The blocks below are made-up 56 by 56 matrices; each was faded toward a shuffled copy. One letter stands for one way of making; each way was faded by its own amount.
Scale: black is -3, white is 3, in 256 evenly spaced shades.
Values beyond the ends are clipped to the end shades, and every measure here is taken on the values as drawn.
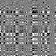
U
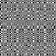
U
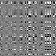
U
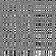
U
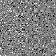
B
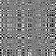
U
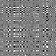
U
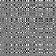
U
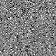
B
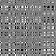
U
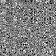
B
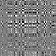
U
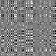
U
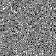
B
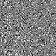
B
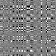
U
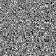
B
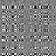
U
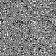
B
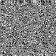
B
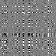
U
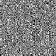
B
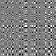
U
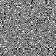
B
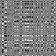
U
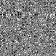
B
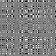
U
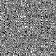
B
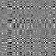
U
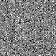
B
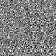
B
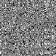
B
